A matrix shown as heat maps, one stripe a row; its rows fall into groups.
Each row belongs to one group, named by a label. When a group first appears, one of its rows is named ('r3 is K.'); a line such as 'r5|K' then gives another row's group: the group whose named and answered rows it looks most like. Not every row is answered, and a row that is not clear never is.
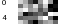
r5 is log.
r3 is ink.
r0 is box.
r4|box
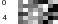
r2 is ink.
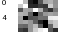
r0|log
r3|log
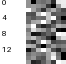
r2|log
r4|box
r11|log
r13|box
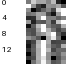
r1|log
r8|box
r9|box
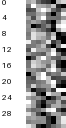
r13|box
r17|box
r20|box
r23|log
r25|log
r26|log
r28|log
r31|log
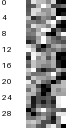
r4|ink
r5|box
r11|log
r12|log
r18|box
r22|log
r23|log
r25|ink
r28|ink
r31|box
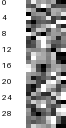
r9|box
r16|log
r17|log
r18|box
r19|ink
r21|box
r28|ink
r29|box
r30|box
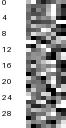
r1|box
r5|ink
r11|box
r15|box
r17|box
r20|box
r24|log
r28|box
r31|ink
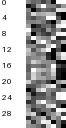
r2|ink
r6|ink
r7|log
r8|ink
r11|box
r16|box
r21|box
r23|ink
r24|ink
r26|box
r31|box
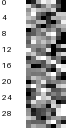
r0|box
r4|log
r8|box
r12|log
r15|box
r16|ink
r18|box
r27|ink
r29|log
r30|box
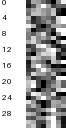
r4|ink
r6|log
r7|ink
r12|box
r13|box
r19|ink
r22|ink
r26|log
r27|box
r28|log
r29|box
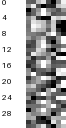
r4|log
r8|box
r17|ink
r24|ink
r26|box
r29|log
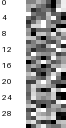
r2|ink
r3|log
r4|box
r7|ink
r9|log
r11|box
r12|ink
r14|log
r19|box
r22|log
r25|ink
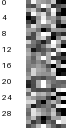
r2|box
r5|box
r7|log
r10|log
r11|box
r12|ink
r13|box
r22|ink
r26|ink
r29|log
